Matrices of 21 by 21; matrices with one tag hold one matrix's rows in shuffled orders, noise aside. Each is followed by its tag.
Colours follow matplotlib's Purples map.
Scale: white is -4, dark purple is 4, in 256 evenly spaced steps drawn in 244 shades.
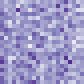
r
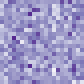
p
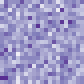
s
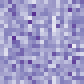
p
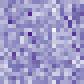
p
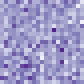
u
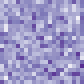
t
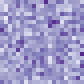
t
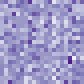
p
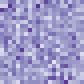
s
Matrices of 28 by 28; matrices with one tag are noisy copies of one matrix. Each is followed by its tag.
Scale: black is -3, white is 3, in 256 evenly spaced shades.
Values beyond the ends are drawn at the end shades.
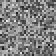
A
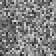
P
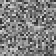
A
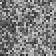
P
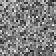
A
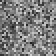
P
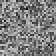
A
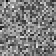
A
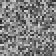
A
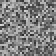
A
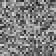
A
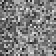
P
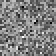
A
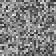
A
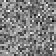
A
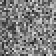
P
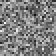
A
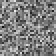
A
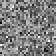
A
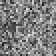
P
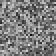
A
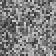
P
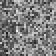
P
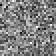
A
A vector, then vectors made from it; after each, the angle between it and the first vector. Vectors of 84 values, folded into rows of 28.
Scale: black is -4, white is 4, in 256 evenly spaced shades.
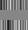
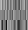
partly opposed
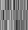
partly opposed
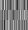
partly opposed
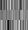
nearly parallel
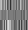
nearly opposite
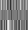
nearly opposite
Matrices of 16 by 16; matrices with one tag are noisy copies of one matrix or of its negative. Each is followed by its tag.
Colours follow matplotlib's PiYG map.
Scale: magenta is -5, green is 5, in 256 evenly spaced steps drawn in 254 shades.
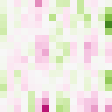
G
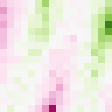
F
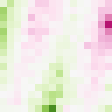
F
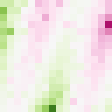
F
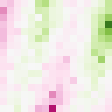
F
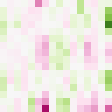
G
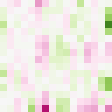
G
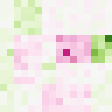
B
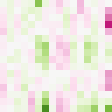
G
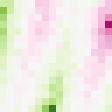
F
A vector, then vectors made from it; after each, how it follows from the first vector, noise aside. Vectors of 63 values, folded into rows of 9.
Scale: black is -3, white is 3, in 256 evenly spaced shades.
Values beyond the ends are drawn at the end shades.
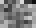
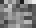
negated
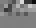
partly zeroed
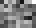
negated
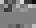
partly zeroed
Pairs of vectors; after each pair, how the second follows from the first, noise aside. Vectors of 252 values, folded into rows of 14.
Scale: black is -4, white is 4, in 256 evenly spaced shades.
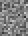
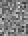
reversed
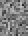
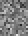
sign-scrambled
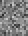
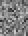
reversed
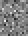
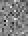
sign-scrambled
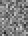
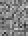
sign-scrambled
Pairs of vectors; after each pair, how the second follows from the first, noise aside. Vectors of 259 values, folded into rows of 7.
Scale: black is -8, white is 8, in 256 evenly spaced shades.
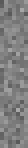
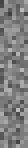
scaled up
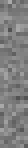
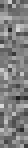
scaled up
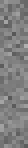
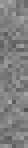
shuffled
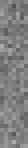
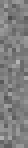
shuffled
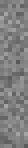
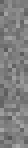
shuffled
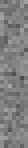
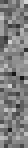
scaled up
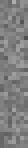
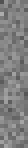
shuffled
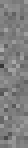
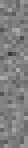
shuffled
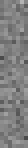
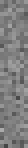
shuffled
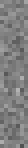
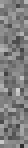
scaled up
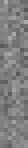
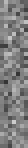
scaled up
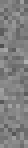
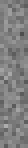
shuffled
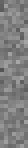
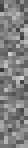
scaled up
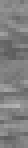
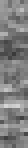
scaled up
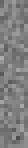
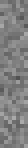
shuffled
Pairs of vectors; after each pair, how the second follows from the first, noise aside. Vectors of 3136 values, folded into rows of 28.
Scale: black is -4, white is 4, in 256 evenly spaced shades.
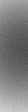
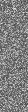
shuffled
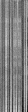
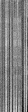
copied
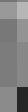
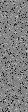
shuffled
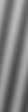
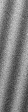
copied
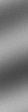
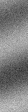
copied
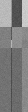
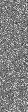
shuffled
